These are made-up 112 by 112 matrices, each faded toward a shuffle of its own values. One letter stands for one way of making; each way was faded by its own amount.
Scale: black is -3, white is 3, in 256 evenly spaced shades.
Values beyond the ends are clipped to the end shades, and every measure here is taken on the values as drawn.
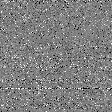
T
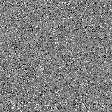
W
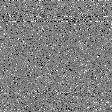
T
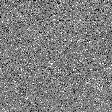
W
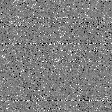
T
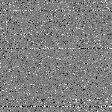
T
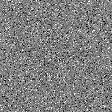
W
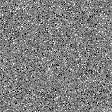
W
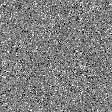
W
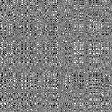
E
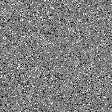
W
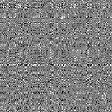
E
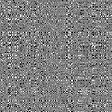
E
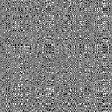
E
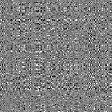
E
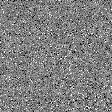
W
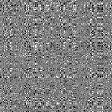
E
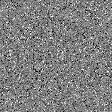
W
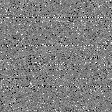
T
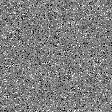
W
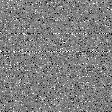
T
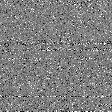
T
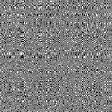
E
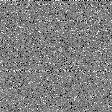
T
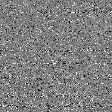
T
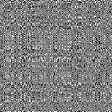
E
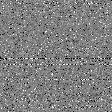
T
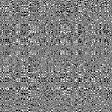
E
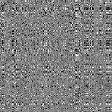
E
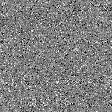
W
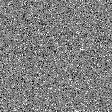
W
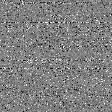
T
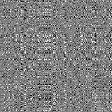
E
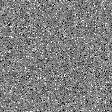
W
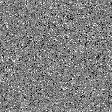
W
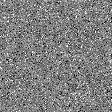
W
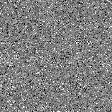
W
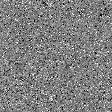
W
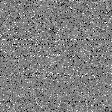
T
